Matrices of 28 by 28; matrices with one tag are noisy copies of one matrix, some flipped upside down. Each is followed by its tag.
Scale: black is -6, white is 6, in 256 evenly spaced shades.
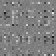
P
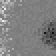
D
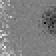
D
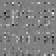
P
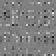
P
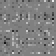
P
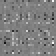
P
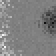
D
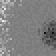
D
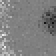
D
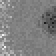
D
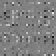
P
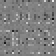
P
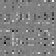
P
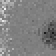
D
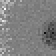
D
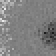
D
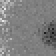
D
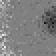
D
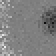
D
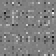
P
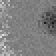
D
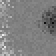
D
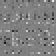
P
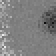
D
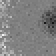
D
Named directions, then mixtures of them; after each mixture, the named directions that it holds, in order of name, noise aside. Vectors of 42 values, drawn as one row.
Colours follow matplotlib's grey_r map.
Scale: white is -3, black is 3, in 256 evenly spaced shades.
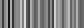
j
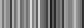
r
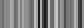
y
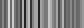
j, r, y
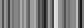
j, y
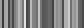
j, r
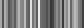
j, r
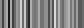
j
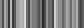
j, y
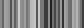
r
